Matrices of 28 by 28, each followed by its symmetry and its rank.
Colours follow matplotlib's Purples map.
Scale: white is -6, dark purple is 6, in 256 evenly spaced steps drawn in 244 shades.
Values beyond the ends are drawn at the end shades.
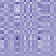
neither, rank two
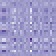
neither, rank two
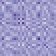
symmetric, rank three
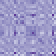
symmetric, rank three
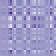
neither, rank one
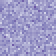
antisymmetric, full rank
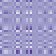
neither, rank one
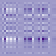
neither, rank one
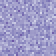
antisymmetric, full rank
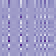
neither, rank one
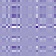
neither, rank one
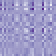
neither, rank two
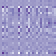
neither, rank two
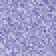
antisymmetric, full rank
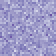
antisymmetric, full rank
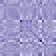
symmetric, rank three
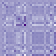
symmetric, rank three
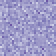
antisymmetric, full rank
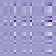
neither, rank one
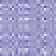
neither, rank two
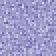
antisymmetric, full rank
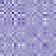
symmetric, rank three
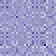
symmetric, rank three
